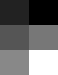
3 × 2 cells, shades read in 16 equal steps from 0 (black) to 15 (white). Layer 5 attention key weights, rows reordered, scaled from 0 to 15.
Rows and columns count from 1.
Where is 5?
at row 2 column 1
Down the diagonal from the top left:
2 7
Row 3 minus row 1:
6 15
